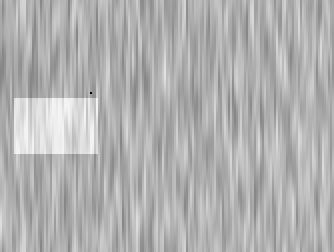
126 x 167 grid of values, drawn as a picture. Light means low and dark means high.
Grain: streaks running down. Average level on the scale: 30%. Lone odd cells: 1, higher than its neighbours. Odd patch: lower, in the middle left.
